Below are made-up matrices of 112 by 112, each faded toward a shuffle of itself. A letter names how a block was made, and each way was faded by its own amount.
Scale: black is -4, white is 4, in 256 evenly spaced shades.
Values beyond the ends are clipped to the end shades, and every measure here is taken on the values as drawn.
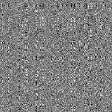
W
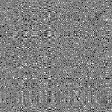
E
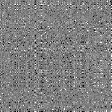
E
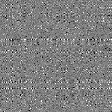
E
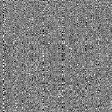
W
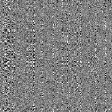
W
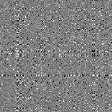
E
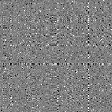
E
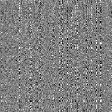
W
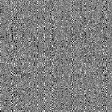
W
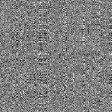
W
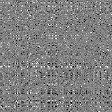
E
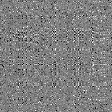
E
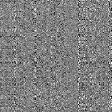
W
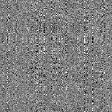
W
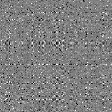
E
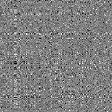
E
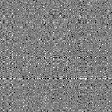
E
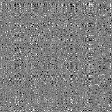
E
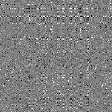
E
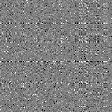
E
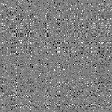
E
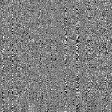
W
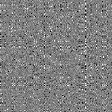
E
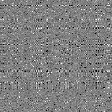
E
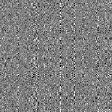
W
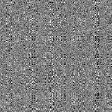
W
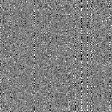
W
